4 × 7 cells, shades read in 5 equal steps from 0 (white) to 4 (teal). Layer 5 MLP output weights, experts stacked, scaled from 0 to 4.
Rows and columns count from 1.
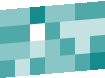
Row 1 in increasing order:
2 2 2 2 3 3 4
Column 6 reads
3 1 1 3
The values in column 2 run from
1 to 3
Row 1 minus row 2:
-1 -1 4 -1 1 2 2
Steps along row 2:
same down up down same same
